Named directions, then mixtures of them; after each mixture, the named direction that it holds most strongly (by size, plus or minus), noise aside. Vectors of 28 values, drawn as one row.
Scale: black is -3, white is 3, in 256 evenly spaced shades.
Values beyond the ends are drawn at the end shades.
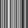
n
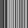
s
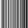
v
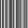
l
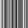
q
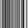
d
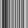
d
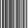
l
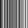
v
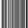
v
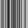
n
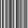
l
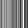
d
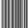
q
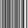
d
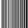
v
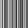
q
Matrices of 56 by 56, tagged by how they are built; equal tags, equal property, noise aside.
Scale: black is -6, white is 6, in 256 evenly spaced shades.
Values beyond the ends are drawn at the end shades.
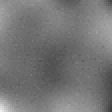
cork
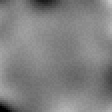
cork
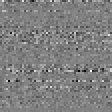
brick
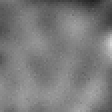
cork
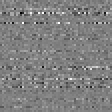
brick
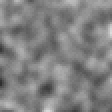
cork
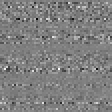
brick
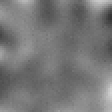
cork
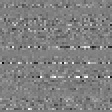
brick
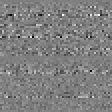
brick
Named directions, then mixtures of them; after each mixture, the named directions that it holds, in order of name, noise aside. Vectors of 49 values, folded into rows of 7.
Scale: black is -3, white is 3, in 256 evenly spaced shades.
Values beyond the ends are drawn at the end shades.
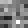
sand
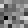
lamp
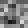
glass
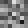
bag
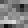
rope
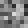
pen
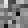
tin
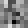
rope, sand, tin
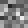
bag, glass, rope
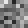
bag, lamp, tin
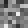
tin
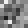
lamp, pen, tin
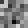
glass, sand, tin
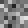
glass, lamp, rope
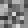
bag, glass, tin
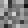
bag, pen, tin
